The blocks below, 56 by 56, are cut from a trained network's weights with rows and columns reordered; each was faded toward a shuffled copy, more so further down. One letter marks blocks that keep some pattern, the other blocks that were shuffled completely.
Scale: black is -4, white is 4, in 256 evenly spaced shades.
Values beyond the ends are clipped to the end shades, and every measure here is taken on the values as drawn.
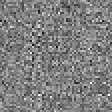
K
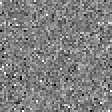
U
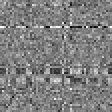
K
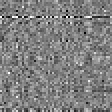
K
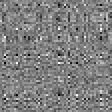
K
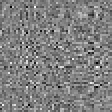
K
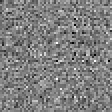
K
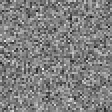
U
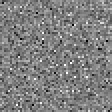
U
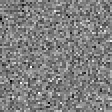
U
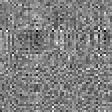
K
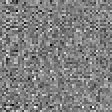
K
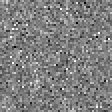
U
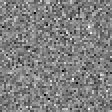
U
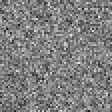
U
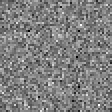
U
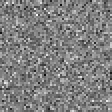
U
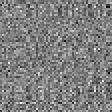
K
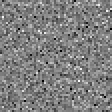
U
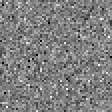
U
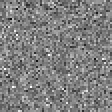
U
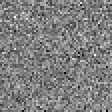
U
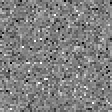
U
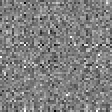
K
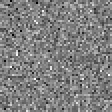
U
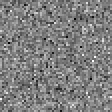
U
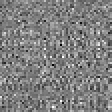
K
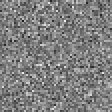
U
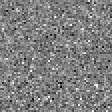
U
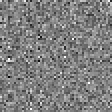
K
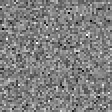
U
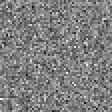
U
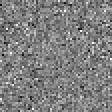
U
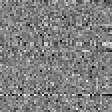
K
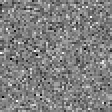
U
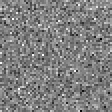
U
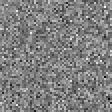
U
